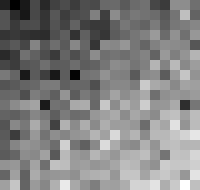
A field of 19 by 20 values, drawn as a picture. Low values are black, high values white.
Values rise toward the bottom right. There are no regular stripes. The ninth with the lowest average is the top left. Neither half mirrors the other. The bottom right is the ninth with the highest average.
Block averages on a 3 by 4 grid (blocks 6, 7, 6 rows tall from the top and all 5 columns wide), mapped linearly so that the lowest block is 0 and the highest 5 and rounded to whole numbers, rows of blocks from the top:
0122 / 2234 / 3445
